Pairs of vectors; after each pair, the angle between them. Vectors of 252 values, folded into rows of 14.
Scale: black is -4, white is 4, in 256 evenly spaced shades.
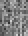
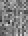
nearly parallel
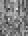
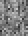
nearly parallel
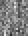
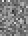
orthogonal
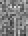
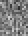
partly opposed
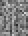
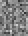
nearly opposite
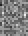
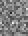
orthogonal
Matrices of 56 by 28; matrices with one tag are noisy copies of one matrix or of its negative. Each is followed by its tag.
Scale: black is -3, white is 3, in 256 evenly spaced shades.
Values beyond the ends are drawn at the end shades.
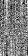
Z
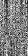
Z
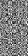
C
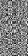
C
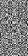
C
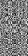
C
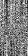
Z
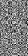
C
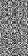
C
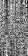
Z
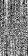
Z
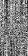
Z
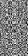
C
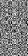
C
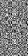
C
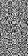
C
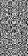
C
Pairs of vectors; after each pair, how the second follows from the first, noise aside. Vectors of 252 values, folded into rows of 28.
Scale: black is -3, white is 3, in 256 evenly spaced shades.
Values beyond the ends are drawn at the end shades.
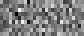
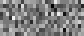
wrapped around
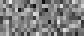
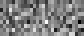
wrapped around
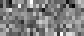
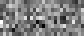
wrapped around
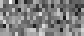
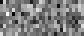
wrapped around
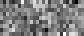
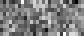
copied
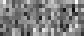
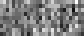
copied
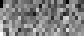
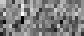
wrapped around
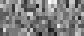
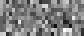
wrapped around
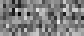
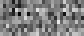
copied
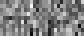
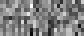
copied
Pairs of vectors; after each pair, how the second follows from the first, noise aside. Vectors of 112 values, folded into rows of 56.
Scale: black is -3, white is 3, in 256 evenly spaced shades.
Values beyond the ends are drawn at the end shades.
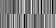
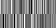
reversed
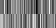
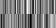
wrapped around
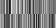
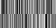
reversed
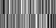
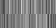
shrunk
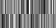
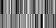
wrapped around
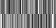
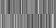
shrunk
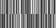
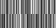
copied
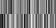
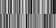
reversed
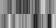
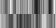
wrapped around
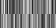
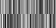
wrapped around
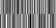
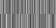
shrunk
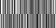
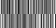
reversed
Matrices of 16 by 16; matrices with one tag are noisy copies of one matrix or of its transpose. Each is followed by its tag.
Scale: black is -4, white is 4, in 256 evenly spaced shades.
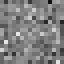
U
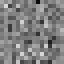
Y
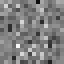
Y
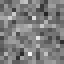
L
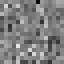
Y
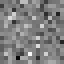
L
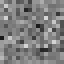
Y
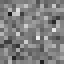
L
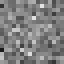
U
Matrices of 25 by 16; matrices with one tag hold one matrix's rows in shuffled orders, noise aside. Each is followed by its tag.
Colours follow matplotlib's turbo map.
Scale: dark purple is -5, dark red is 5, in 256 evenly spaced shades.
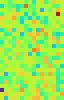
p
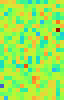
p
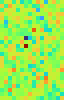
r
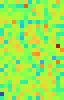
p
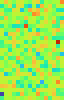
p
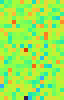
r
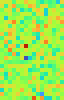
r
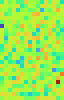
p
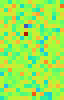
r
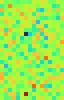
r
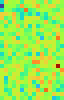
p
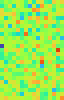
p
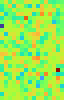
p
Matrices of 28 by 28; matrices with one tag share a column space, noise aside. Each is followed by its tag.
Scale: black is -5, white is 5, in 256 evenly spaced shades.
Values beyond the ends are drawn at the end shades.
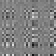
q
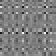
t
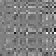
t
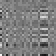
q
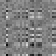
q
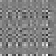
q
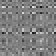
t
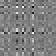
t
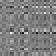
t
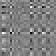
t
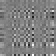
q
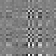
q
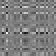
t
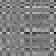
t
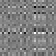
t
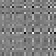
t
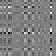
t
